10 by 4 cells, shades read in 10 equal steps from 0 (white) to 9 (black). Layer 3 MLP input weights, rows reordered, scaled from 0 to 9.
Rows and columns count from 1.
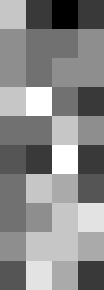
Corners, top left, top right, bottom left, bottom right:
2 7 6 7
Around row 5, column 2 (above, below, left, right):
0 7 5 2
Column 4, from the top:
7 4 4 7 4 7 6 1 3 7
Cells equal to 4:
8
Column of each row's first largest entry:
3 2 2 4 1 2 4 1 1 4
